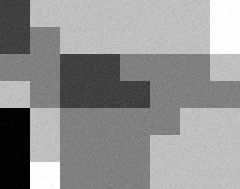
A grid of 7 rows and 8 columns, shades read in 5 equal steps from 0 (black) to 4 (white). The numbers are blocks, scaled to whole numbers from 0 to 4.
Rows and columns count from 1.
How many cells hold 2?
20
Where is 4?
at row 1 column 8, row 2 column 8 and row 7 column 2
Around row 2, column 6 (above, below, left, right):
3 2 3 3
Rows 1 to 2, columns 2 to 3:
3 3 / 2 3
